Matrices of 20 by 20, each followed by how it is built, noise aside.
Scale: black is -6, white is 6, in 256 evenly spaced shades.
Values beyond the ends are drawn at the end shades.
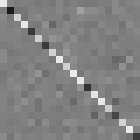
diagonal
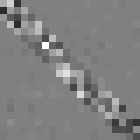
banded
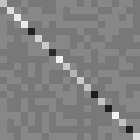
diagonal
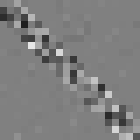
banded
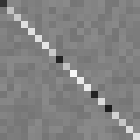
diagonal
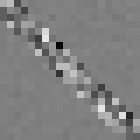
banded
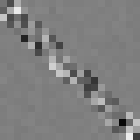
banded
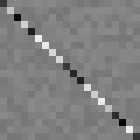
diagonal
